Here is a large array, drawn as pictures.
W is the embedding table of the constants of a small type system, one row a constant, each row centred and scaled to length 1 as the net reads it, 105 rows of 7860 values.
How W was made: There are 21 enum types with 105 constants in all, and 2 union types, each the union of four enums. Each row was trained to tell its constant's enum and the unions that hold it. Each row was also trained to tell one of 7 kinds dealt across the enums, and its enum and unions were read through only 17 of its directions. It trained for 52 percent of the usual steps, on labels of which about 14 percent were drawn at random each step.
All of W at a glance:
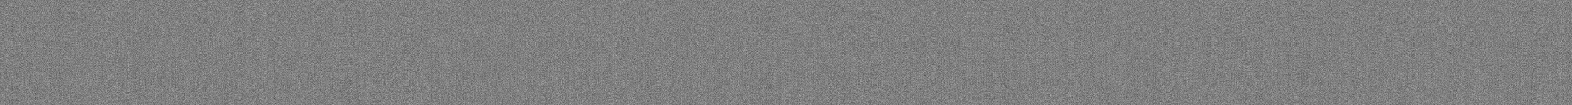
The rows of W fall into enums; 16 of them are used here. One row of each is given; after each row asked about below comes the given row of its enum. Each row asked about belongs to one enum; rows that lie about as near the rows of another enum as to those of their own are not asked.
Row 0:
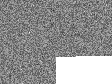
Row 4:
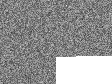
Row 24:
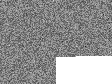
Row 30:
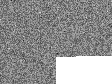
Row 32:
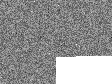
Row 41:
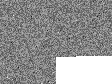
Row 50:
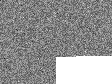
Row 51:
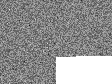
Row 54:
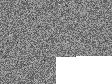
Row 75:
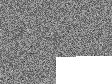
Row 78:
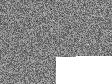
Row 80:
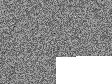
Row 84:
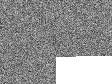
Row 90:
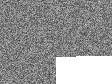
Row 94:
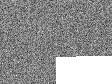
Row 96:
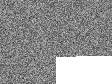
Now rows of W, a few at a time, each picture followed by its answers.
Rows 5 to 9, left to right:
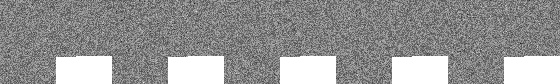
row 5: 96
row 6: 51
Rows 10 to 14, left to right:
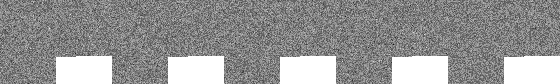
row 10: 32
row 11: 75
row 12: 51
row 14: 54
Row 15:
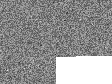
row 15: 96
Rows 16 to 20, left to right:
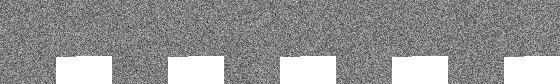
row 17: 84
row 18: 32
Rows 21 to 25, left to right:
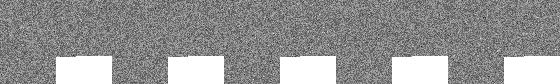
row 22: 54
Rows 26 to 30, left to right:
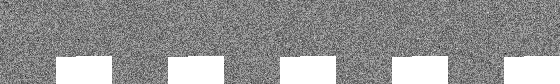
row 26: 32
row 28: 96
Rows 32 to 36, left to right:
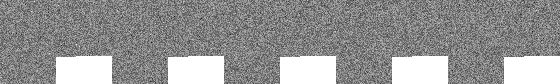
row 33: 94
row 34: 90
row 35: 24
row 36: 0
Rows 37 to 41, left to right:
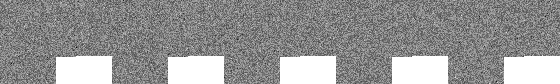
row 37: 4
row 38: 30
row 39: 50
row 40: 54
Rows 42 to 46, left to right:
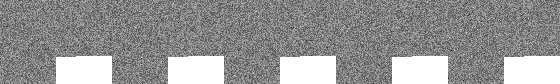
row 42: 4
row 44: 4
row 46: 4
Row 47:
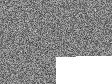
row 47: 94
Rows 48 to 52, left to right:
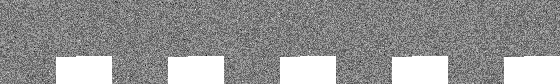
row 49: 78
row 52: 94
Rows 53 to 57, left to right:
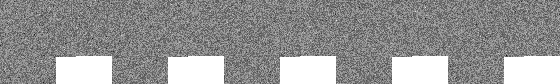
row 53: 94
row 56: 54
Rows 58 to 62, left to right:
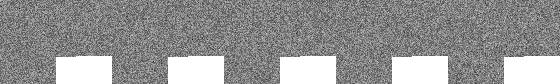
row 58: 24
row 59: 80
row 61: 0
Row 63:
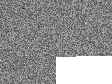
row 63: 51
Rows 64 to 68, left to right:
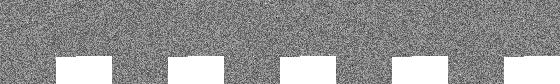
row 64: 90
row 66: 51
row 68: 51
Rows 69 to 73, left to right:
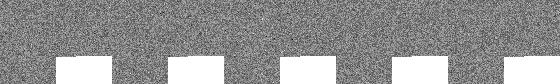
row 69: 80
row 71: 41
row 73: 78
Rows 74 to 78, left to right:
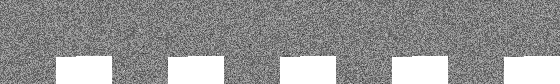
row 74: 4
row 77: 96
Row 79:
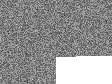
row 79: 96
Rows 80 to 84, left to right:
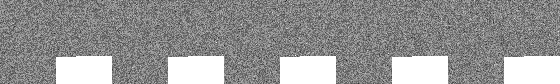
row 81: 24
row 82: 0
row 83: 90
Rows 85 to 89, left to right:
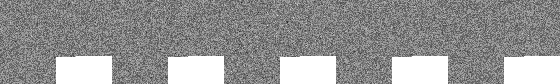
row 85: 80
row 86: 75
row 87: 32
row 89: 54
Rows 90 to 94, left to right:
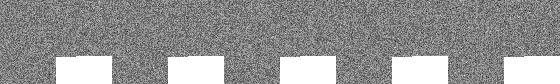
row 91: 0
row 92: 41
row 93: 75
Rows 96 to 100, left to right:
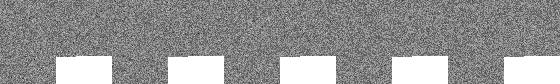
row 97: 90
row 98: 0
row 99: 75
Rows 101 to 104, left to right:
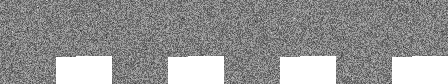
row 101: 80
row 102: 30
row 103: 75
